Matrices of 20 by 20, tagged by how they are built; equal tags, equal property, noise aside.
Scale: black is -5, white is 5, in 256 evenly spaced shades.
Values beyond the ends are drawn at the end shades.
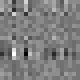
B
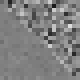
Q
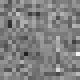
B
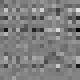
B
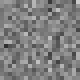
B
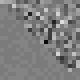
Q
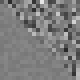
Q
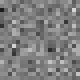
B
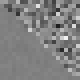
Q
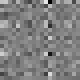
B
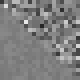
Q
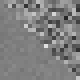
Q
